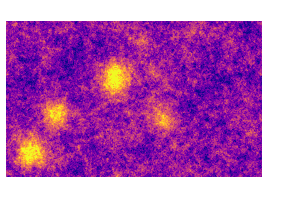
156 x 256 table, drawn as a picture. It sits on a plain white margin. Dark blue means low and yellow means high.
Four bumps rise from the field. Overall the values sit about 30% of the way up the scale. Most values sit low, with a long tail of high ones.
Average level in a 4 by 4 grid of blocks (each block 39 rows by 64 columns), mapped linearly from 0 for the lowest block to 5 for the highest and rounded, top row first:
1121 / 0520 / 4231 / 5111
